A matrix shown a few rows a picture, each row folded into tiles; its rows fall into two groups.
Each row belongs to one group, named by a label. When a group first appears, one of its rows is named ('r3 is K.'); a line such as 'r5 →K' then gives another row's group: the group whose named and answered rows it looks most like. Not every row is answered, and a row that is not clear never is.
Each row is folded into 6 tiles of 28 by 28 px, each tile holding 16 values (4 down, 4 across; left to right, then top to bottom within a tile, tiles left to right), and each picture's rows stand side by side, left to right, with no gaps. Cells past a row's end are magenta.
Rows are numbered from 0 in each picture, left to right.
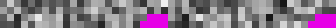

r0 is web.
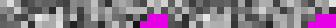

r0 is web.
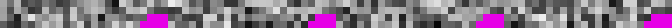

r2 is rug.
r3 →web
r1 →rug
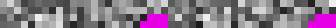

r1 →web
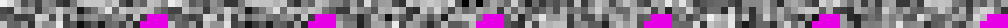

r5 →rug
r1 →rug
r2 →rug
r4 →web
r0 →rug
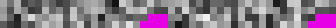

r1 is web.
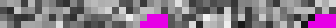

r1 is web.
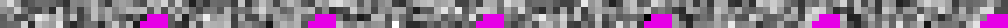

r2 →rug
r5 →rug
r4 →rug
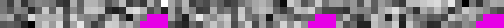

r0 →web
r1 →web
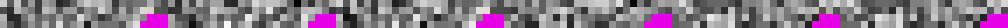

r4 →web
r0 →rug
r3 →rug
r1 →rug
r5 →web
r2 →rug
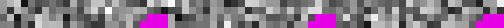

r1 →rug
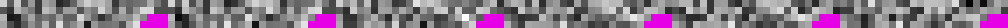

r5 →rug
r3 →rug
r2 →rug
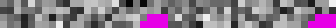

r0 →rug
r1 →web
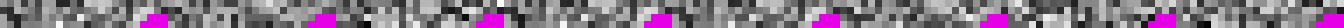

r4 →rug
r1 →rug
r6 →web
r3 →rug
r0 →rug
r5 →rug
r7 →web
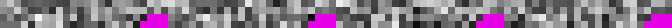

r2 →rug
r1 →web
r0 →web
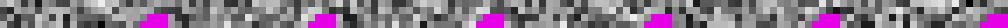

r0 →rug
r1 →rug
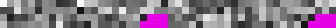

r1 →web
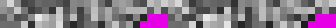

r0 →web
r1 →web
